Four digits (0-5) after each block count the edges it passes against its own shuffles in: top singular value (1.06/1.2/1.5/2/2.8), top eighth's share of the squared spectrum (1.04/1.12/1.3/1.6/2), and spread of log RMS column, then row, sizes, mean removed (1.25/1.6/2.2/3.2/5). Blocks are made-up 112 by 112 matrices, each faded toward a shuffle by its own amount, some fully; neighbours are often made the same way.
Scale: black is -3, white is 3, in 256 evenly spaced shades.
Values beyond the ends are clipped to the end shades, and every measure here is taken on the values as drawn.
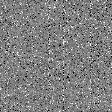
1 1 2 0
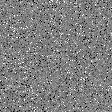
0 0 0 0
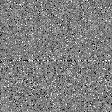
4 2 0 1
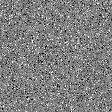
2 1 0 0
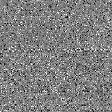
4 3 1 2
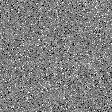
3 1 0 0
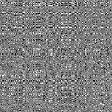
5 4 3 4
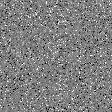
3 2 0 0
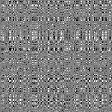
5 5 4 4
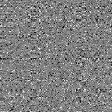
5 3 2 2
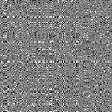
5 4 3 3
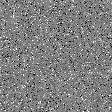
0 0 0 0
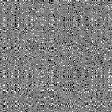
5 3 3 3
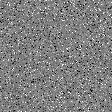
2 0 0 0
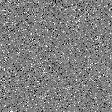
3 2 0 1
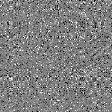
4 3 2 2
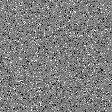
3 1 0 0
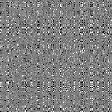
5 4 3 3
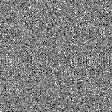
4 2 1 1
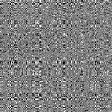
5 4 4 3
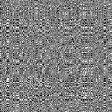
5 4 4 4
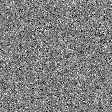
0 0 0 0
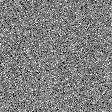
0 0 0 0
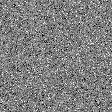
0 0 0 0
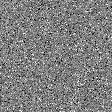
0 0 0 0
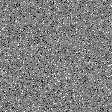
0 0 0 0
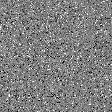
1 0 0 1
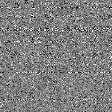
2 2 2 3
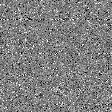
1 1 1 2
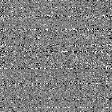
2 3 3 4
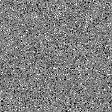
1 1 1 2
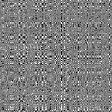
5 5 4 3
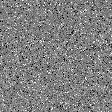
2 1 0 0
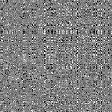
5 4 3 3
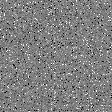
3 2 1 0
